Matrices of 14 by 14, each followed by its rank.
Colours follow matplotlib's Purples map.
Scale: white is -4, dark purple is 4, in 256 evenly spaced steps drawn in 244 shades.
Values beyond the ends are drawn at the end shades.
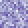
full rank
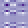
one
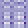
one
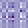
one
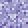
full rank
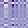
one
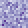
full rank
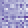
three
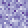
full rank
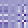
one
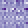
three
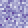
full rank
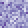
full rank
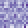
three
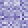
three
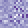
three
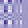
one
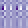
one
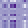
one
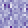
three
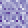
three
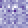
three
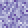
full rank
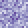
full rank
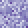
full rank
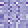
three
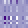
one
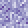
full rank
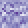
three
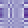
one
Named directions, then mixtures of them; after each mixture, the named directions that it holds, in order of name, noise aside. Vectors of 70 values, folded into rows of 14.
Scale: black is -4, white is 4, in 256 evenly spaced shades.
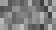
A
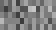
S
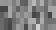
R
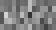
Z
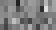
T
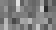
T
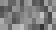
A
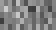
S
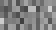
S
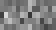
Z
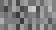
S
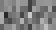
Z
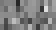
T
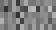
S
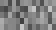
A, S
